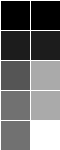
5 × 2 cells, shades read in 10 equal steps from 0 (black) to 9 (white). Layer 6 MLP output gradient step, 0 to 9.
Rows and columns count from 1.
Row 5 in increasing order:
4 9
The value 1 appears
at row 2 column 1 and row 2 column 2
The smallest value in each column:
0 0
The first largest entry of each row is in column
1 1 2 2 2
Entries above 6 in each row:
0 0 0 0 1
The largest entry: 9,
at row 5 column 2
